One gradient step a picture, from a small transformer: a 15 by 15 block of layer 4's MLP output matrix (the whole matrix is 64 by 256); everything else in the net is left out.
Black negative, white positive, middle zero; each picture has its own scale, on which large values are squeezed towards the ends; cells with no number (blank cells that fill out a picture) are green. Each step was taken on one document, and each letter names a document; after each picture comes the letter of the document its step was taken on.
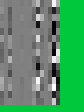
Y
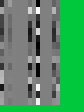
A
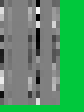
A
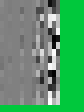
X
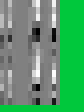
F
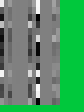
A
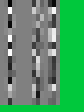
F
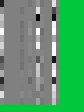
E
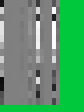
E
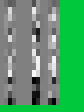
F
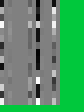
A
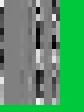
E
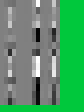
F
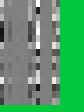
A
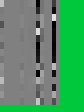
E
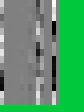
E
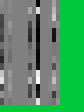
A
